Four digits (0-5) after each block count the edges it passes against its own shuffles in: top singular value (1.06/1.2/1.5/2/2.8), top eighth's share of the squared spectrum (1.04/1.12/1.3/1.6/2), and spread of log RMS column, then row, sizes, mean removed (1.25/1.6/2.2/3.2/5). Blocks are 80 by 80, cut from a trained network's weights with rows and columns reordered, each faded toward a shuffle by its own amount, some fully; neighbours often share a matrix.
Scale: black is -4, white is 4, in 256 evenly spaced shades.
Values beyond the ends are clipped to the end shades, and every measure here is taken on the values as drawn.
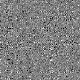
3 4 2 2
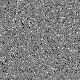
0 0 0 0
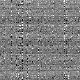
4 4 3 1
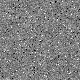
0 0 0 0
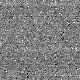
2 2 1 0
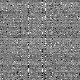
3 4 3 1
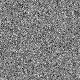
0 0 0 0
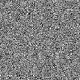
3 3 1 2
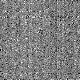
3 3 0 2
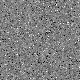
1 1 0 0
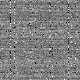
3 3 3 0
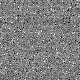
1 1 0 0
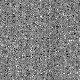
2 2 0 2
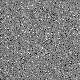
0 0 0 0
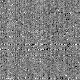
3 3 0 2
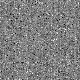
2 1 0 0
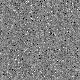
1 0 0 0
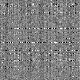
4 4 0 3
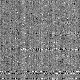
3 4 0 3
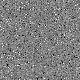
1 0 0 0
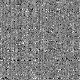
3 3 0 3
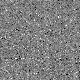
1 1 0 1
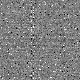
2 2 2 0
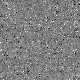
0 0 0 0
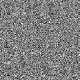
3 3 0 2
